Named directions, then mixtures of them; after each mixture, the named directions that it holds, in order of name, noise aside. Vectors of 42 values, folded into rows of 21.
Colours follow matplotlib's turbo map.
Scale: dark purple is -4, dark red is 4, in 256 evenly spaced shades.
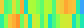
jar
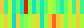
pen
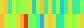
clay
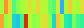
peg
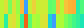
jar, peg, pen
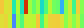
peg, pen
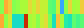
peg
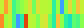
peg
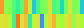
clay, jar, pen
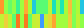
clay, jar, pen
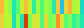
jar, peg, pen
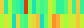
pen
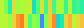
clay, peg
